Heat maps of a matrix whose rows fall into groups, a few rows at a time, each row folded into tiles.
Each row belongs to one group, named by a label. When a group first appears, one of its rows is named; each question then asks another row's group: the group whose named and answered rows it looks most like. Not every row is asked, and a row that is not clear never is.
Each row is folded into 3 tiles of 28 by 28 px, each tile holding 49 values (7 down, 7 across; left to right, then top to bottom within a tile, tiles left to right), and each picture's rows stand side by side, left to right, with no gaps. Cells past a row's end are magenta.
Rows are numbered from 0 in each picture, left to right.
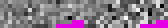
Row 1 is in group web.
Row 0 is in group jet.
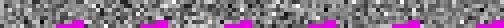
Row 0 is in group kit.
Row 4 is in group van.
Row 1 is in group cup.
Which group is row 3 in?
web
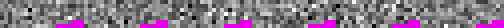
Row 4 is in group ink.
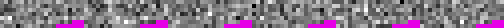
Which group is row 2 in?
jet
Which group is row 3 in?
van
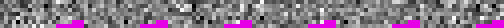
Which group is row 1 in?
kit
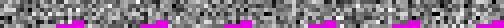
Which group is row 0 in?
van
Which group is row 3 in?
jet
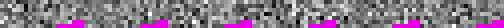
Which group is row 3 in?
jet
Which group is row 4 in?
van
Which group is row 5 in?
cup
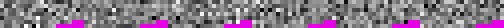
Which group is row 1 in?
jet
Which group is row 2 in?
van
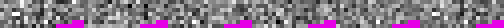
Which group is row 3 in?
kit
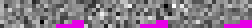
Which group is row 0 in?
kit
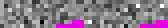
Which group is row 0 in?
kit
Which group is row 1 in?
cup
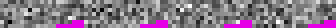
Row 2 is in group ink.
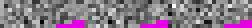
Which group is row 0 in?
kit
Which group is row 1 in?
kit
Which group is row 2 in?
van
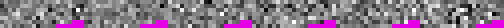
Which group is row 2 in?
cup
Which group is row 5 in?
cup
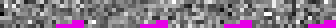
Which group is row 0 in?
van
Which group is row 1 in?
jet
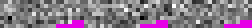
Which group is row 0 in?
van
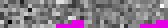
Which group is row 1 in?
cup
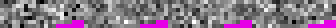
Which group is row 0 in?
web
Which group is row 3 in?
ink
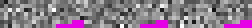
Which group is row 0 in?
web
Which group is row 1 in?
cup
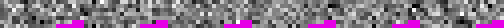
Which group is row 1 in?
van
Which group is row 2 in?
van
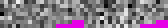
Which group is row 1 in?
jet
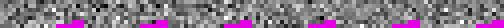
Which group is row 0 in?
web
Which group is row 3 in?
jet
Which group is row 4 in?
cup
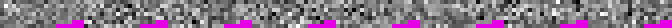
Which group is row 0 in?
van
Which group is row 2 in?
kit
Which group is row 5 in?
ink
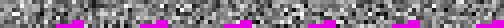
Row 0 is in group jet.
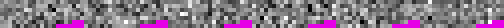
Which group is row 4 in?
kit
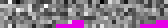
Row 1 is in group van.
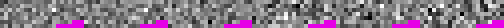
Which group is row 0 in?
web
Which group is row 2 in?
kit
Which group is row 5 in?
ink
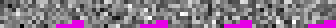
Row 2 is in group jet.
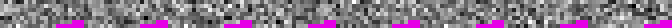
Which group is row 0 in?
van
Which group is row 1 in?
ink
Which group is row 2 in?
ink
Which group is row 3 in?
kit
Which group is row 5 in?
cup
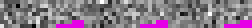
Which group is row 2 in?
jet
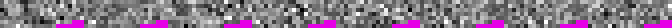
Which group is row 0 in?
ink
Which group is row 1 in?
jet
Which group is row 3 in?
cup
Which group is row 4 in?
web
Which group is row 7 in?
cup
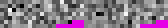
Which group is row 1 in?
jet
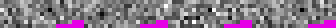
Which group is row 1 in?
cup
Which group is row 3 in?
ink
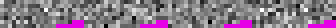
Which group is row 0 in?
jet
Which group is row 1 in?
web
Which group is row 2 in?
kit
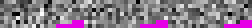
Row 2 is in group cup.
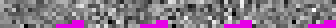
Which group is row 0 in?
cup
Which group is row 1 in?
kit
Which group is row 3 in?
kit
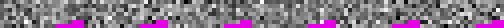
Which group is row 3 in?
van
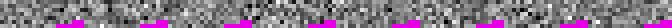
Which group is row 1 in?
ink
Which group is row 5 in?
kit
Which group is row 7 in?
jet
